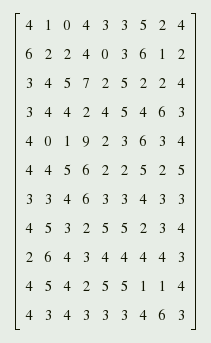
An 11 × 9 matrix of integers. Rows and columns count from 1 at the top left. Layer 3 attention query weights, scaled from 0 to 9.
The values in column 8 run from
1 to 6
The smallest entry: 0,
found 3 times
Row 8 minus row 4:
1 1 -1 0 1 0 -2 -3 1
